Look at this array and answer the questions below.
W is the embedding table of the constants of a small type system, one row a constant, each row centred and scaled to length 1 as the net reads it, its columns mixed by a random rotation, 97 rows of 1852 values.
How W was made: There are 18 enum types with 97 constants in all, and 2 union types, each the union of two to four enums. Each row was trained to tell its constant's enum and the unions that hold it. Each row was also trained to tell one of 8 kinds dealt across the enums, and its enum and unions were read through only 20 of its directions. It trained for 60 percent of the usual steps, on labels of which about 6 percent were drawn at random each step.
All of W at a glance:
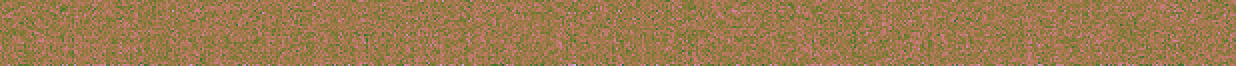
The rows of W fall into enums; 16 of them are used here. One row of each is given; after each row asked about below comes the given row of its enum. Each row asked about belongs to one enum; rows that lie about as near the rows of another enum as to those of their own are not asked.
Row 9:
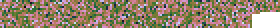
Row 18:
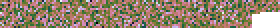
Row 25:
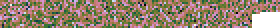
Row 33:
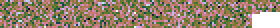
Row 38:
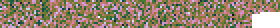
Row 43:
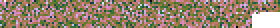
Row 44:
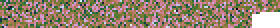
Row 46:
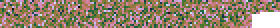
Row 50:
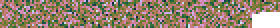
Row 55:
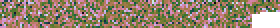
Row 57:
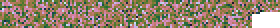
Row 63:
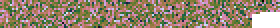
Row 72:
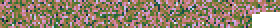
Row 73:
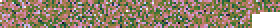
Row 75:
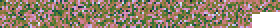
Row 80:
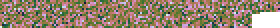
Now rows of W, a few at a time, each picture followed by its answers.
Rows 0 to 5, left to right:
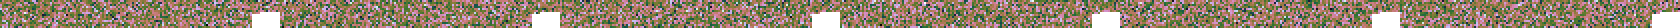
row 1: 44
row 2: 50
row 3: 55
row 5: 80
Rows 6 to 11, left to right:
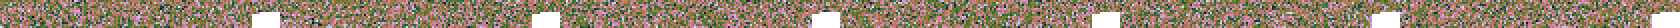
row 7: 38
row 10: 44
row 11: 44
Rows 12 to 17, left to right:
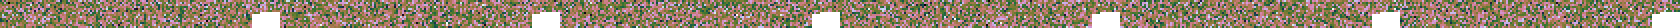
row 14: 38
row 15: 44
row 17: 43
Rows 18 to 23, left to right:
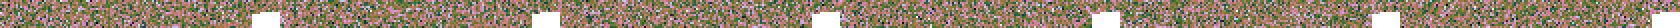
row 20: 50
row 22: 33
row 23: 44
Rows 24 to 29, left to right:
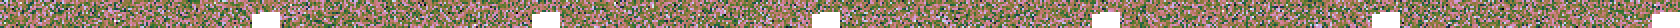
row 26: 38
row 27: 63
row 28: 43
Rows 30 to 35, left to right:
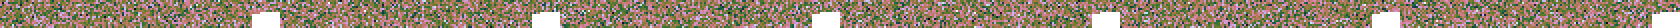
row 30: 72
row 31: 9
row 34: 63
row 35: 72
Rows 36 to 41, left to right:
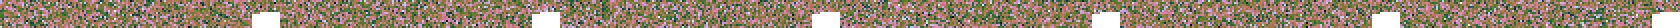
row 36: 73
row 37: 25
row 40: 57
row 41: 9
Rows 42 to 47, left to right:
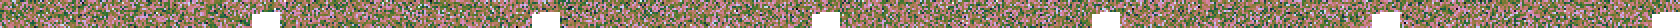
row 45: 55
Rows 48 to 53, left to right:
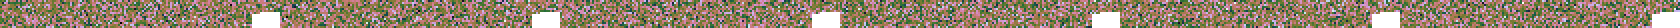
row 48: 72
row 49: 72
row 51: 38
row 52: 75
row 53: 75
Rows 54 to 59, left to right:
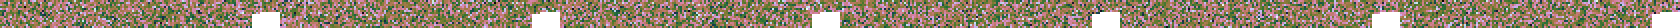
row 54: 9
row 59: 80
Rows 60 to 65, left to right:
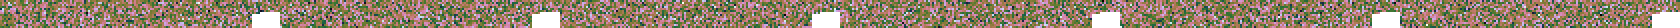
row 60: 57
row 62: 75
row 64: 73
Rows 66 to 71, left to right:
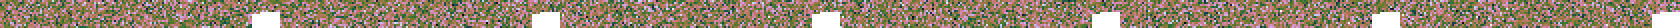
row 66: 55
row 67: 38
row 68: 75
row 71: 75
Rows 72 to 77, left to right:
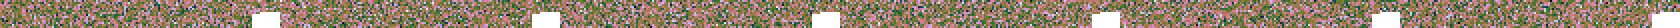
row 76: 33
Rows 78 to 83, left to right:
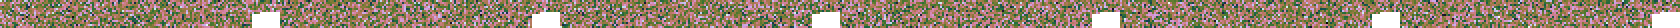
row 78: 25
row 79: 43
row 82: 9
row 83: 50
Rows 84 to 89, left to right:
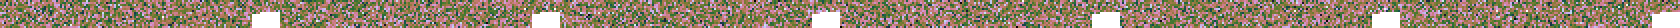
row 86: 25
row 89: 50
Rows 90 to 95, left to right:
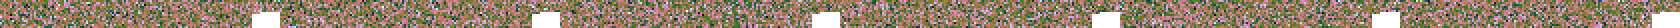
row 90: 25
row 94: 9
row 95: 50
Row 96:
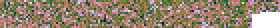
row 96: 33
